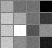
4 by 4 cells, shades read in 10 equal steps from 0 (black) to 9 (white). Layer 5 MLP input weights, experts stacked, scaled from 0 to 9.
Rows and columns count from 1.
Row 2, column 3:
4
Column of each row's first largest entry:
1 1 2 1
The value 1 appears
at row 4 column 4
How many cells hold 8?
0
